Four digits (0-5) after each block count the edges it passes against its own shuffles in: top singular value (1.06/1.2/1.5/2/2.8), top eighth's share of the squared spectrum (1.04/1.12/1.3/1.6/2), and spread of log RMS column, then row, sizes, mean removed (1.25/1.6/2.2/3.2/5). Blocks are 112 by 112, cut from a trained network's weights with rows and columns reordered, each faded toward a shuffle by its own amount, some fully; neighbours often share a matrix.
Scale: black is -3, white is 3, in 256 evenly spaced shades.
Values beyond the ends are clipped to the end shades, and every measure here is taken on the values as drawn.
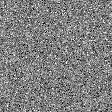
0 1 0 0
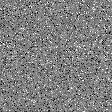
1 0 0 0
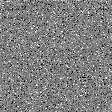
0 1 0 0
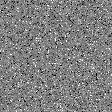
0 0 0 0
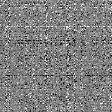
3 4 3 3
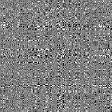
4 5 4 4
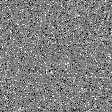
0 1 0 0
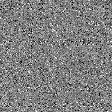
3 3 1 2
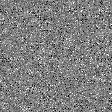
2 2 0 1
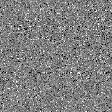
3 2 1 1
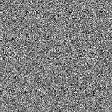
3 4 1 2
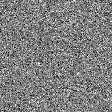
3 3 0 1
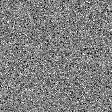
0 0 0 0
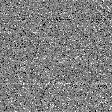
2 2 1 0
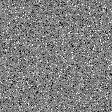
0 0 0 0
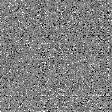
2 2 2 1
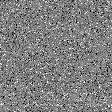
1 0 0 0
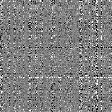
3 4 4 3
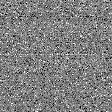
2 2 1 1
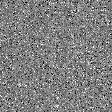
2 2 0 1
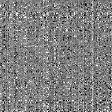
3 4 3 3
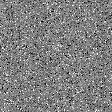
1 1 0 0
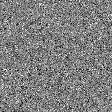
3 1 0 1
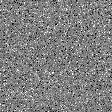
1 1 0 0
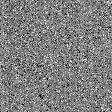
2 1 0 1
